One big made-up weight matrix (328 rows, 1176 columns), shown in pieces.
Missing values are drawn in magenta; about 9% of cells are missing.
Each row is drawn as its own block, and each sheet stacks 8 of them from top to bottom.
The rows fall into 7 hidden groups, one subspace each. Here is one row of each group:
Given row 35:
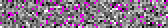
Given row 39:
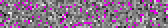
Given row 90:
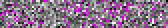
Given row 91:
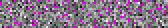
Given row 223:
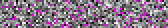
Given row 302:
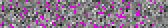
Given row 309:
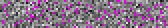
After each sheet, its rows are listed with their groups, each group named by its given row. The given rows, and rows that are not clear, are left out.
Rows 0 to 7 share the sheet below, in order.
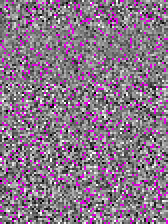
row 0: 90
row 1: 91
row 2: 91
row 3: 302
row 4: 302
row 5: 91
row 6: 90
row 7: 302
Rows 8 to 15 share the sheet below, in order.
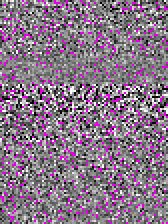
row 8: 35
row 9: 309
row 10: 35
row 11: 39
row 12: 35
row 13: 90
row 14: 91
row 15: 90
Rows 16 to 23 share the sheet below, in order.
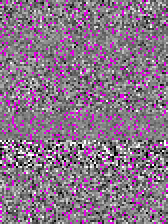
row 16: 39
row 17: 223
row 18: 35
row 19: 309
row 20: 223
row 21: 309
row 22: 302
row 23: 90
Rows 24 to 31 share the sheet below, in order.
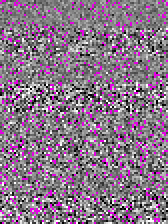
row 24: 35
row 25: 90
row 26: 309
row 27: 309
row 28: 91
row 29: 91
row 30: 302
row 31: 35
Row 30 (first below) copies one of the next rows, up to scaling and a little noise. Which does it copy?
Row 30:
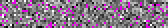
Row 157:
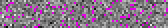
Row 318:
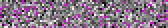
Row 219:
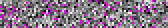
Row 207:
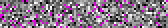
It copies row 157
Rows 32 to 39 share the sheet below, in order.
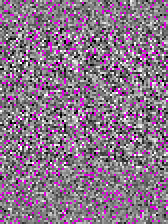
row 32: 223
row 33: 91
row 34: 91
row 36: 91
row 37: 91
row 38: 309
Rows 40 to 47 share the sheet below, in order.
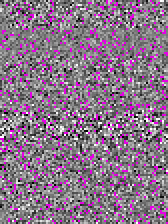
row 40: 309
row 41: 91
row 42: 91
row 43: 35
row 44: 39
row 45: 309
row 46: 309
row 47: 309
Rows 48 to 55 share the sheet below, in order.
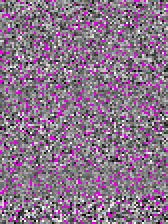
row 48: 309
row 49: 91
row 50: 91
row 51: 90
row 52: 91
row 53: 302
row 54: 39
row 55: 302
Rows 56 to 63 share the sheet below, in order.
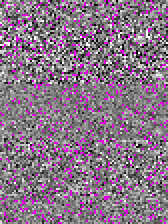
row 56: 90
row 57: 39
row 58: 302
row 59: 35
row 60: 302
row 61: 309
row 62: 90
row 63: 35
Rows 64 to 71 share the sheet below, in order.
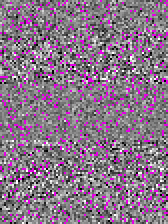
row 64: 90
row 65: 302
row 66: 223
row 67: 39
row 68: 91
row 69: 35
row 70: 309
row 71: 90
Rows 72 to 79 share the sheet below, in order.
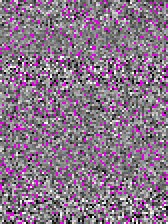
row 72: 223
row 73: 223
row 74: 91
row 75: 90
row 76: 35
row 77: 309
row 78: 302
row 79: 39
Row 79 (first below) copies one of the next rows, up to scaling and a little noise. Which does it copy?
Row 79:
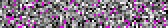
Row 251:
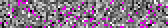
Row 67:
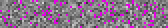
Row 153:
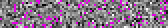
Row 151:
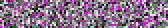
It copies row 153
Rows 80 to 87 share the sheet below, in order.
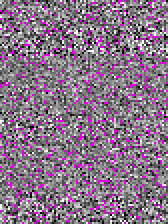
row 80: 35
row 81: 223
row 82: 35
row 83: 91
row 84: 309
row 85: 35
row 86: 35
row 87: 90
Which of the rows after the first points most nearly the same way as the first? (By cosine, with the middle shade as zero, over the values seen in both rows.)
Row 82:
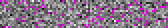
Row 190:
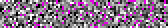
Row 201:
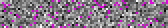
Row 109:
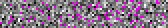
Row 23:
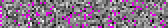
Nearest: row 109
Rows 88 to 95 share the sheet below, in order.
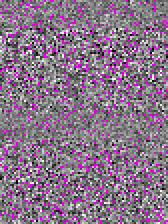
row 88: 223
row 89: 90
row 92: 223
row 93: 90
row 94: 309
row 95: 302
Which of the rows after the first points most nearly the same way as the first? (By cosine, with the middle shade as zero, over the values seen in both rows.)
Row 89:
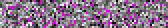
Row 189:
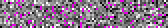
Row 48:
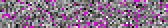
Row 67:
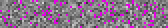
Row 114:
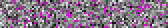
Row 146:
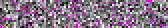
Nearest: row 114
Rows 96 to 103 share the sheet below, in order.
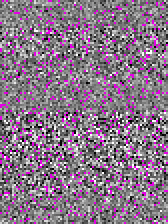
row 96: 35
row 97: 35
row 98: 90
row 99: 91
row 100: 90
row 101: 91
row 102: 302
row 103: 223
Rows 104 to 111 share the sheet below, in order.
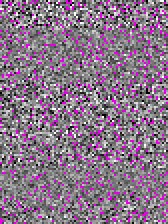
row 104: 309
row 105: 39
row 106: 309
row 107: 39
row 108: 302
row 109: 302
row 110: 39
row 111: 223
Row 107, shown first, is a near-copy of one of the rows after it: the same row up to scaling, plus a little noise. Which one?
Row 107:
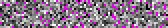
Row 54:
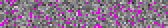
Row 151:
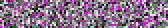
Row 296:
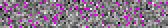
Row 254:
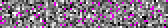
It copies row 296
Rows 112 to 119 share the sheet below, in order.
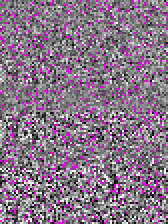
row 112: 35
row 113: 223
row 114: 90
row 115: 90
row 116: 90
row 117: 90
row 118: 309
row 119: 90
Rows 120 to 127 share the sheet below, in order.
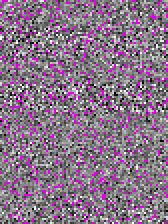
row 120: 90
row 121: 309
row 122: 35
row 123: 91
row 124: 39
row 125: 309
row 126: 223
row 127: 223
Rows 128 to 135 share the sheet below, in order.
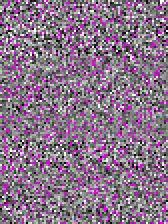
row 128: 309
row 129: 35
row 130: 223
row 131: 302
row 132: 302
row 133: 91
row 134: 223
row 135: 90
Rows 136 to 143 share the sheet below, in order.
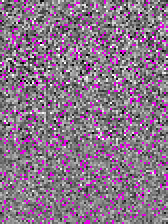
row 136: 90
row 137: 90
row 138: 35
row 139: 90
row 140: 90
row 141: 90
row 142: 35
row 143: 35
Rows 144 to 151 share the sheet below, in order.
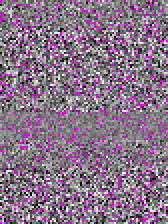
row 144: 39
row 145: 91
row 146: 90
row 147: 39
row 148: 90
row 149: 309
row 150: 35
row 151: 39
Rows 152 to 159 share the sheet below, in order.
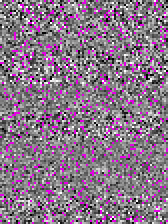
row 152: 91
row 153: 39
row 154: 39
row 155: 90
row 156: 302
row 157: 302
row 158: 302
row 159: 309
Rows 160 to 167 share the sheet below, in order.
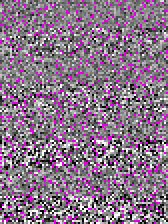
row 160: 309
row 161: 302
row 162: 35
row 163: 223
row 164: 302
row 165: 302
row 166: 39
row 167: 309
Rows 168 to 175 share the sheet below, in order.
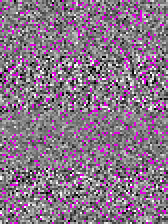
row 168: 223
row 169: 91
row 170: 91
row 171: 223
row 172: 302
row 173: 39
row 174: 309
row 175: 35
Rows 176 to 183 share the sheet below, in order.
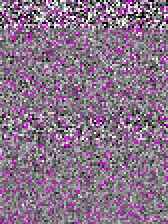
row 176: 223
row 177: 309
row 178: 35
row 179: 91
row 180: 39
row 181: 90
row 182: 35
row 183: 223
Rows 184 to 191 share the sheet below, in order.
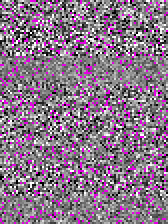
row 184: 223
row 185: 309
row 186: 35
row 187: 223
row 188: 39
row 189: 35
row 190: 309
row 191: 302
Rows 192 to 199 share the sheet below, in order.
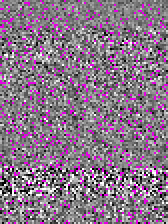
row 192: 91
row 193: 302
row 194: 35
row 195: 91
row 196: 91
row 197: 302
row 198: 302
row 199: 91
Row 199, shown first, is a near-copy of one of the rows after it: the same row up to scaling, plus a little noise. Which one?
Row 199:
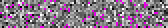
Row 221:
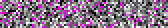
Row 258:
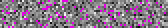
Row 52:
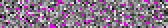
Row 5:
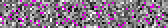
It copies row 52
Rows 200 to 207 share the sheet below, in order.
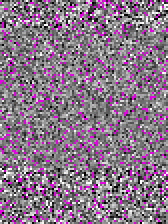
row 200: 39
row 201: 302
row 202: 35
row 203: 302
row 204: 90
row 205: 223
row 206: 90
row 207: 302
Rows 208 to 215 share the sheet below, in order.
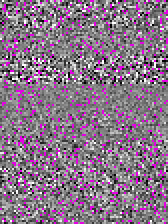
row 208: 90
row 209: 309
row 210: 302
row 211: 90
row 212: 302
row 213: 91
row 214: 309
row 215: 302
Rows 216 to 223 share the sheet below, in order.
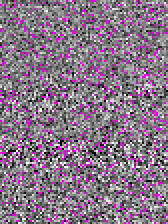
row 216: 35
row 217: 35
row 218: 223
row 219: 302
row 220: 223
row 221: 91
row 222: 302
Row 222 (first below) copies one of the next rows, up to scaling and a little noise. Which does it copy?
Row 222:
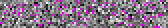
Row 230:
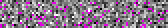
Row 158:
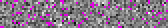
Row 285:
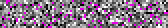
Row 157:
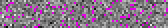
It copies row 285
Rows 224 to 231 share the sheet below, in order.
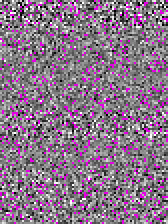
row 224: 91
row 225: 90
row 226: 302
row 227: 39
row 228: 223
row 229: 91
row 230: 302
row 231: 39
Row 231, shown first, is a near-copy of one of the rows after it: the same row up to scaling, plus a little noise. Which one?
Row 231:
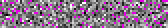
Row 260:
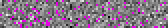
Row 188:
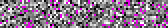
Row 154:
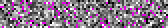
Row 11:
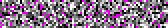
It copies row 11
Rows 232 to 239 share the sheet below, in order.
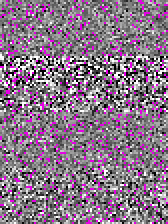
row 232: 302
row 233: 35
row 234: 309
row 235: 39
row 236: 309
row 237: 90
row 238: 302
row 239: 90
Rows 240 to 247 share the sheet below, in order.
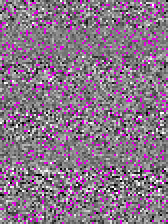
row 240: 35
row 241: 302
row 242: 302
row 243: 35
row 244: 309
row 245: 302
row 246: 35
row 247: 90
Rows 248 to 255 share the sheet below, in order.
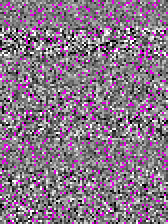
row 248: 91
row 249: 223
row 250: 90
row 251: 39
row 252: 90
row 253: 91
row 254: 39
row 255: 309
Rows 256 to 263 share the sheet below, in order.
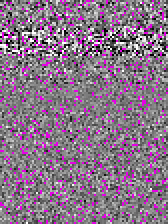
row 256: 39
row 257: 302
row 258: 91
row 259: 91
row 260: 39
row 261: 35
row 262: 302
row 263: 90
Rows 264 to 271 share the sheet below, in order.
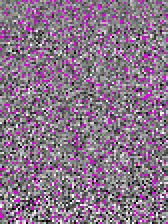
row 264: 223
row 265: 302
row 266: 223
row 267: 309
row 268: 309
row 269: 91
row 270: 223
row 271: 309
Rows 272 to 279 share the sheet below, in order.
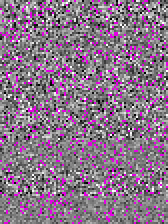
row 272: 90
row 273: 309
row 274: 223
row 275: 90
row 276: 309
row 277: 309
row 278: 90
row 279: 91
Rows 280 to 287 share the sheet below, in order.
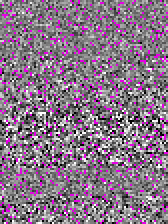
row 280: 309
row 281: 91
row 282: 302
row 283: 90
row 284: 90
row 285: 302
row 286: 39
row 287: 302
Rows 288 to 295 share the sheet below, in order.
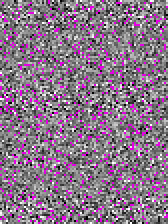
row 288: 223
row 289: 91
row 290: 35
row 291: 35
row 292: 223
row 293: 90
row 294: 223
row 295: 35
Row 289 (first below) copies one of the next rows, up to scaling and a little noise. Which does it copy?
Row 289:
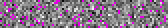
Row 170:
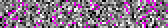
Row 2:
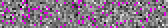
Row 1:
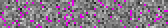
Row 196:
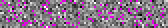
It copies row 170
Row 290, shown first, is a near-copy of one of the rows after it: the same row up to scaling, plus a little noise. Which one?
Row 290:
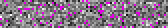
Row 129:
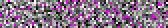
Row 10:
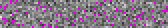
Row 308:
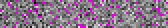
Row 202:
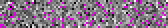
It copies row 10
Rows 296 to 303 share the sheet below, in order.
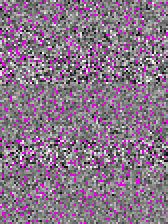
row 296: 39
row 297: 309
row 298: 35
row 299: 39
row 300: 302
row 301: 91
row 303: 309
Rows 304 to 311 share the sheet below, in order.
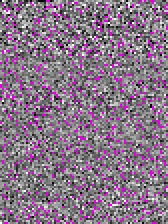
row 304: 90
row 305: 39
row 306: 35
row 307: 302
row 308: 35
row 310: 223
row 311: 35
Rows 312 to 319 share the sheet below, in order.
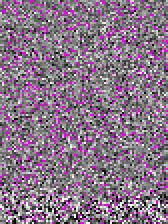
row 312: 223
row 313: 35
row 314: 223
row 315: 90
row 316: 39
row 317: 39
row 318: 302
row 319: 90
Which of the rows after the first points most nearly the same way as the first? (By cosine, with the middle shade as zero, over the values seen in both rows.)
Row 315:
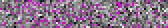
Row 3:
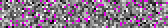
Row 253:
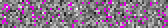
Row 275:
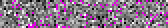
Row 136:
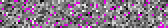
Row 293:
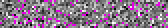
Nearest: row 136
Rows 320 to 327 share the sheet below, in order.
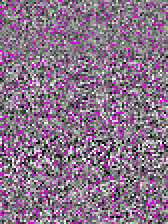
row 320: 90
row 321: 91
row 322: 90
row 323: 90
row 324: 35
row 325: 302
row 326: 223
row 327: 302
